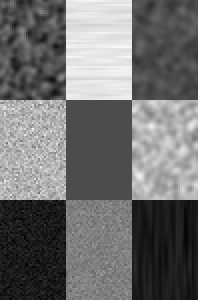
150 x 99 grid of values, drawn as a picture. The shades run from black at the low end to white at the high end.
It is made of 3 by 3 panels. Panel 1,1: low, blotchy. Panel 1,2: very high, streaked across, faint in contrast. Panel 1,3: low, blotchy, faint in contrast. Panel 2,1: high, fine-grained. Panel 2,2: low, flat. Panel 2,3: high, blotchy. Panel 3,1: very low, fine-grained, faint in contrast. Panel 3,2: middling, fine-grained, faint in contrast. Panel 3,3: very low, streaked downward, faint in contrast.
